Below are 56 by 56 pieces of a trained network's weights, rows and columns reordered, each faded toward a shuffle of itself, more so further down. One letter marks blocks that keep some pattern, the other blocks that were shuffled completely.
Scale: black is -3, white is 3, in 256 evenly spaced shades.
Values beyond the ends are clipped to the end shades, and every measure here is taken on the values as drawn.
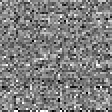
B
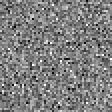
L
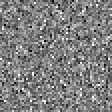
L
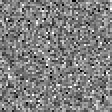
L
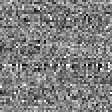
B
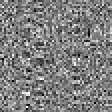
B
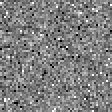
L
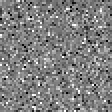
L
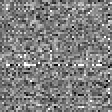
B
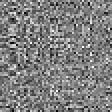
B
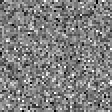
L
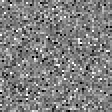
L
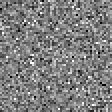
L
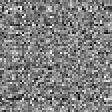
B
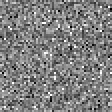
L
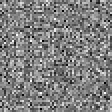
B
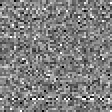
B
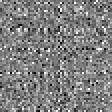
B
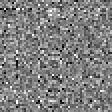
B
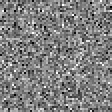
L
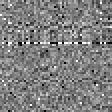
B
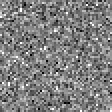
L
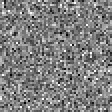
L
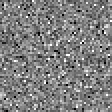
L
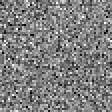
L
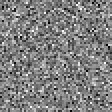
L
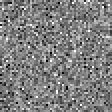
L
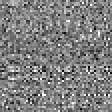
B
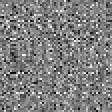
B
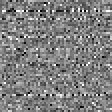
B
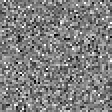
L
